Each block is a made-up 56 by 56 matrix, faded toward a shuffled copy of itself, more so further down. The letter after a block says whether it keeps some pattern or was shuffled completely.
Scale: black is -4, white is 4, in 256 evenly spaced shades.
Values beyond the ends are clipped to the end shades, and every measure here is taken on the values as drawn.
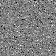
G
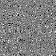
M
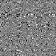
M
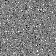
G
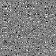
M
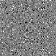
M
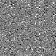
M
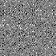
M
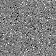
G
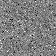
G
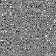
M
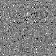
M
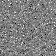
G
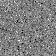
G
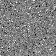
G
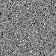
G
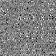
M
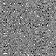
M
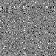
M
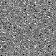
M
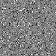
M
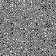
M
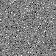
G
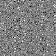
M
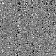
M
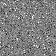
G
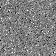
G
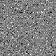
M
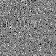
M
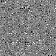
M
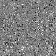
M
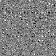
M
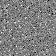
G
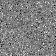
G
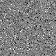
M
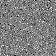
G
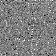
M
